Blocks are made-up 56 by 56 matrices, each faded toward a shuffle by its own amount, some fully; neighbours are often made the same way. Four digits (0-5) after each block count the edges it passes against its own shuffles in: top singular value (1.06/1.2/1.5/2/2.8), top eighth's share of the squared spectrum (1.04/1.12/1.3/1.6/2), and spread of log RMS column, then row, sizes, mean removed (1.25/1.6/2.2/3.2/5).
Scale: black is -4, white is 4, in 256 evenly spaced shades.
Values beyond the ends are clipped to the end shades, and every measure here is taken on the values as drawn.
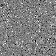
2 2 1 0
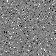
1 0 0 0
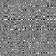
4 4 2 3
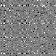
4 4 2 2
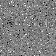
2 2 1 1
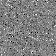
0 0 0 0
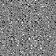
3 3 1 1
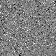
2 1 0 0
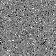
0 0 0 0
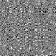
4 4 2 2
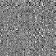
4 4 2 2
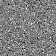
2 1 0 0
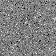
1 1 0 0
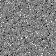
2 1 0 0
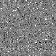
3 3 1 1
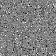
2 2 0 0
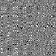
4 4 2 2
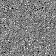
2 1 0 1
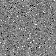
2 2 0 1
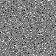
2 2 0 0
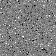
0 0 0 0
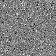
2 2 0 0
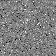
1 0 0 0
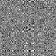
4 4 2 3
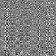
4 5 3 3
